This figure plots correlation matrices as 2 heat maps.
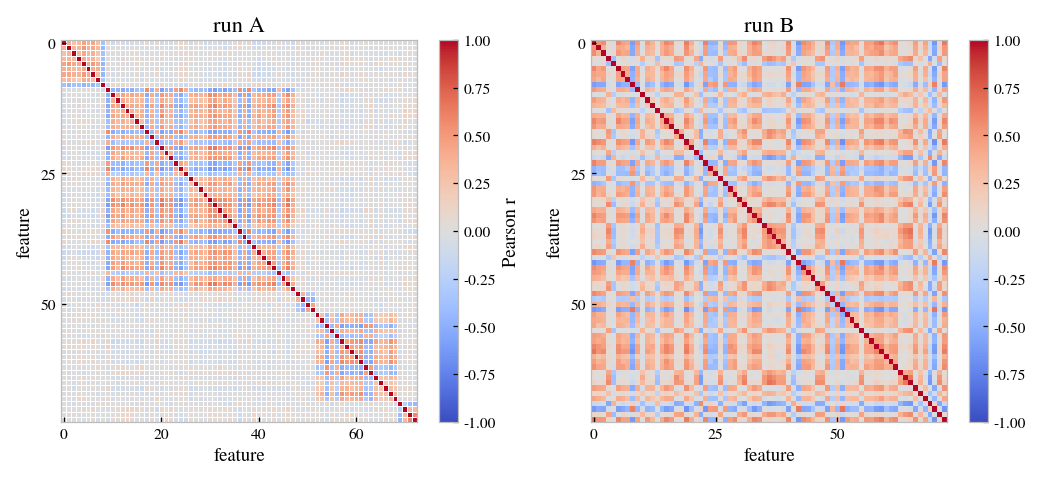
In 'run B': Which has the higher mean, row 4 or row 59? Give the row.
59
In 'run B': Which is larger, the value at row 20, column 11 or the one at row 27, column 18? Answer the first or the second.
the first
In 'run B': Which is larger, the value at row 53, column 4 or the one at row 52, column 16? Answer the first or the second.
the second
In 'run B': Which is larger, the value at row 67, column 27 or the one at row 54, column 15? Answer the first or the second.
the second
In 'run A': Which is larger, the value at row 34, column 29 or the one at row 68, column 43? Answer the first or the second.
the first
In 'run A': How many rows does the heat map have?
73
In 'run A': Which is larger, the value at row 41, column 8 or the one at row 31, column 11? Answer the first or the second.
the second
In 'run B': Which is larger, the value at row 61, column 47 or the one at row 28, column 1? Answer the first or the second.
the second
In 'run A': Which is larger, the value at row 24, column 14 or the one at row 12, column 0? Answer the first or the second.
the second
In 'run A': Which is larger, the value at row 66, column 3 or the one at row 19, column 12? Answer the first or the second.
the first
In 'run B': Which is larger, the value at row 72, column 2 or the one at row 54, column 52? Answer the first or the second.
the first
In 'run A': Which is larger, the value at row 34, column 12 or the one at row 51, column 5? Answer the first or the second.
the first
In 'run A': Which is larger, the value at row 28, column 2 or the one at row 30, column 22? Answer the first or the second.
the second
